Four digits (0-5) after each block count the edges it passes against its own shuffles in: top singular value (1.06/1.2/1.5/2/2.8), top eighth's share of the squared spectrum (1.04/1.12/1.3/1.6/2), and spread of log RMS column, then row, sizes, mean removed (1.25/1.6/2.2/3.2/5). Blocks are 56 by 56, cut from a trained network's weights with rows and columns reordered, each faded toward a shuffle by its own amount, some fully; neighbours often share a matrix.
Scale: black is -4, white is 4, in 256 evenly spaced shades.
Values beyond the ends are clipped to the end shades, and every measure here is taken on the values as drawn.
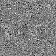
3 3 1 1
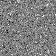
1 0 0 0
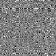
4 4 2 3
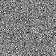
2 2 0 1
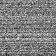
4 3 0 2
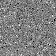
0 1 0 0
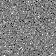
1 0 0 0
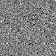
3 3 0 1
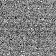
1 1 0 0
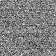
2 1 0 0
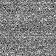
2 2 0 0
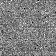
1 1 0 0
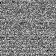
2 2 0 1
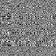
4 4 1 3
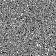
0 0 0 0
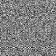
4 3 0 2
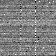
4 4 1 1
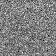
0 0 0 0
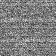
3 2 0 0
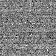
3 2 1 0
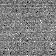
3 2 1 0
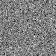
2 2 0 0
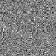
3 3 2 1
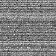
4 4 1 3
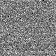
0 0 0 0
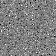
0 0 0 0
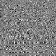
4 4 1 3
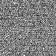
1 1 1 0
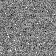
0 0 0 0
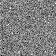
0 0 0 0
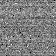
2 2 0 0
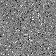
0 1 0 0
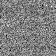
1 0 0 0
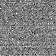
2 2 0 0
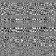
4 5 2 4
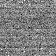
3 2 0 0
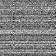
4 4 1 3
